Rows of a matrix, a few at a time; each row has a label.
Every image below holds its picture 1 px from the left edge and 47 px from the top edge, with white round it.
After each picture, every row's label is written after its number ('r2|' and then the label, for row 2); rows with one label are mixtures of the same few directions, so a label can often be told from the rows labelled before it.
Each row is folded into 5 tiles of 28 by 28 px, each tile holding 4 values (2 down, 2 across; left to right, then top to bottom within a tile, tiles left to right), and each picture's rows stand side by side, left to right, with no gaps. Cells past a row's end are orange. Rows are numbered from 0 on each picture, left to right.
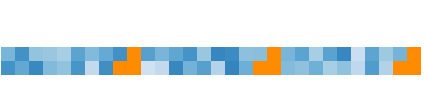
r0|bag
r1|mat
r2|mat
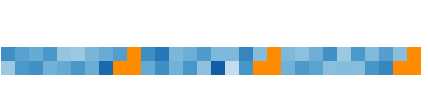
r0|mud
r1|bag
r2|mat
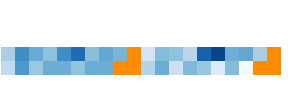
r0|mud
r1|mud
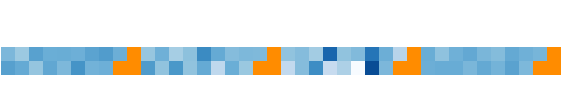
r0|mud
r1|mud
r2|mat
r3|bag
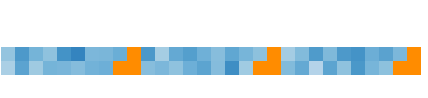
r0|mud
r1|bag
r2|mud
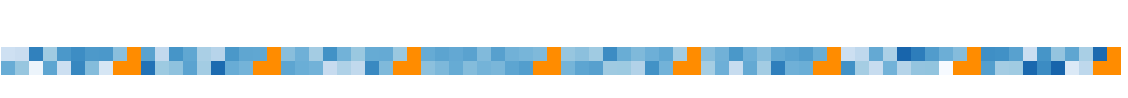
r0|mud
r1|mud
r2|mat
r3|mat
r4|mat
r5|mud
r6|mud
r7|mat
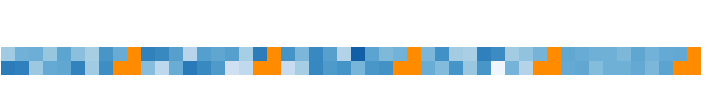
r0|mat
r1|mat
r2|mat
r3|mud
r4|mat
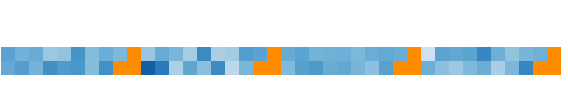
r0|mat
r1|mat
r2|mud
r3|bag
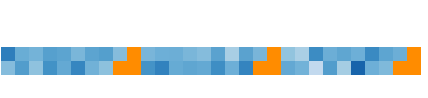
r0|bag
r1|mat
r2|mud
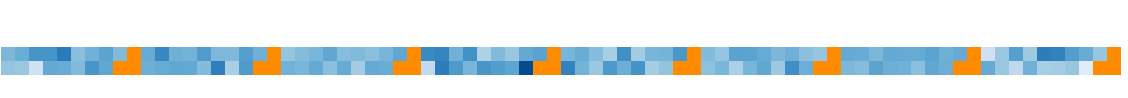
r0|bag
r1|bag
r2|bag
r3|mud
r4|mat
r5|bag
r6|mat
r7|mud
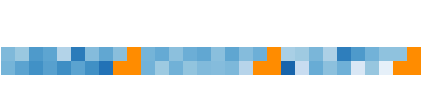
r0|mat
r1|mat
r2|mud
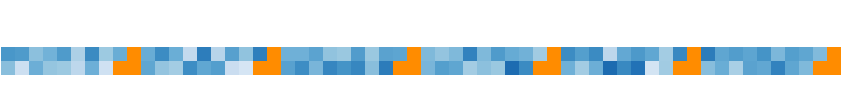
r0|mat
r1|mat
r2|mat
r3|mat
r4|mat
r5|bag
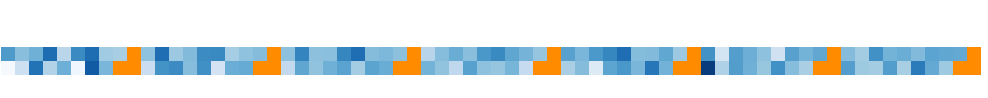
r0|mat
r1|mud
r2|mud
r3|mud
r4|bag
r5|mud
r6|mud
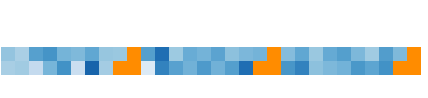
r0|bag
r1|mud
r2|mat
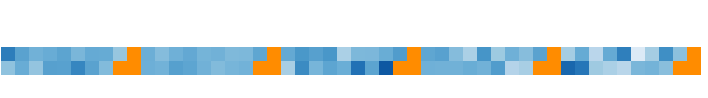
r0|bag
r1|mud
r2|mud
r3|mat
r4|mat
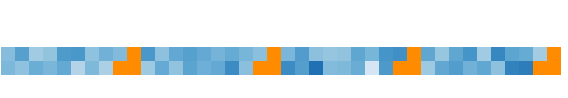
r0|mud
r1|bag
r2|bag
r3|mat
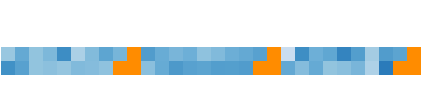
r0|mat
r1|mud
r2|bag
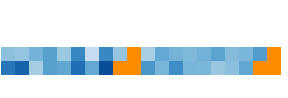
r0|mat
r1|bag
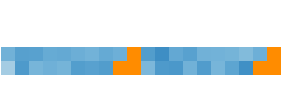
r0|mud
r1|mud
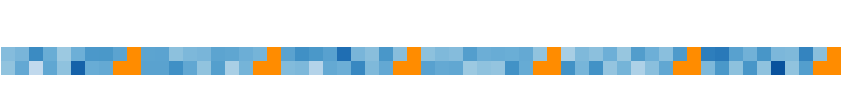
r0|mud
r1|bag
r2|bag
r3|mat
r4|bag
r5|bag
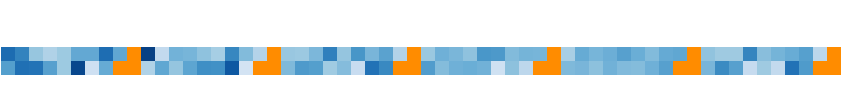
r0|bag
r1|bag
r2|mat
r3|mud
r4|bag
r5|mat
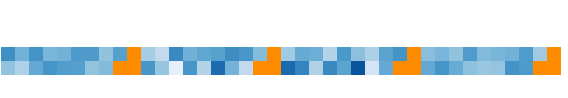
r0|mat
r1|mud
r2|mat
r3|mat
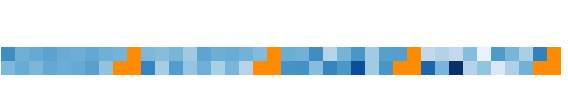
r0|bag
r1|mud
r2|mat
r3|bag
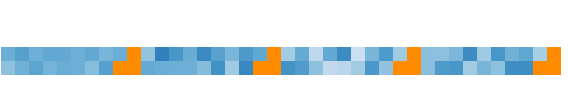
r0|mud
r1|bag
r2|mat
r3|mat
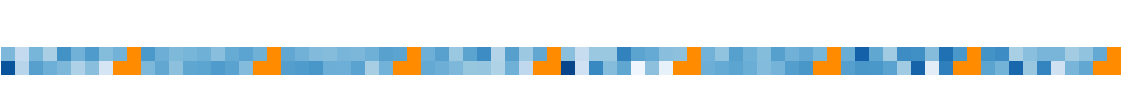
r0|mud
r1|bag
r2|bag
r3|mat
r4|mud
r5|mat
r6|bag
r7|mud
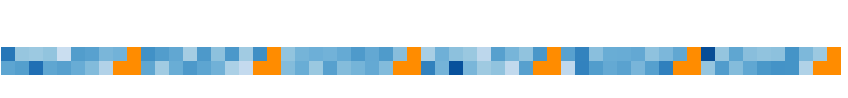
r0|bag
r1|mat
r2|mud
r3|bag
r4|mud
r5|bag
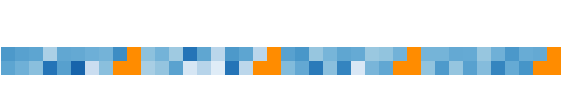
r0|mat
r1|mat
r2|mud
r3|mud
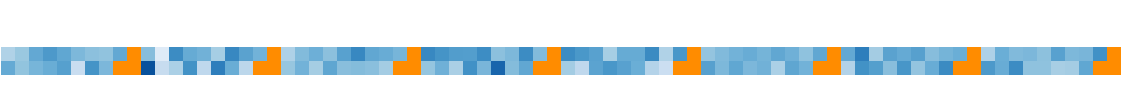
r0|bag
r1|mud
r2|mud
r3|bag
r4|mat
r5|bag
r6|mud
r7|bag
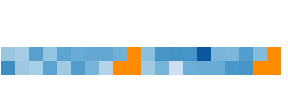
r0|mud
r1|bag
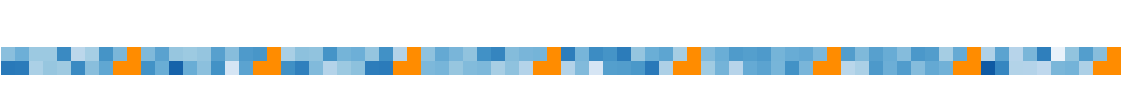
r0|mat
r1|bag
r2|mat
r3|mud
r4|bag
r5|bag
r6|mat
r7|mat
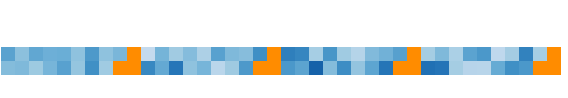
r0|bag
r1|bag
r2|mud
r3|mat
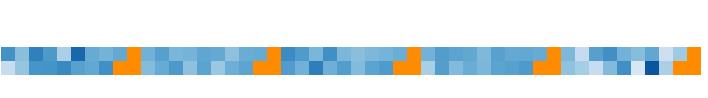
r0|mat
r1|mud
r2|mud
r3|mud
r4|bag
